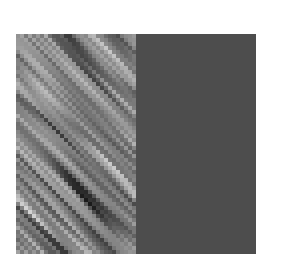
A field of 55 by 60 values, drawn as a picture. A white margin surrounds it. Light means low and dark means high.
The table splits into one row of 2 panels. Panel 1,1: middling, slanting down to the right, strong in contrast. Panel 1,2: high, flat.
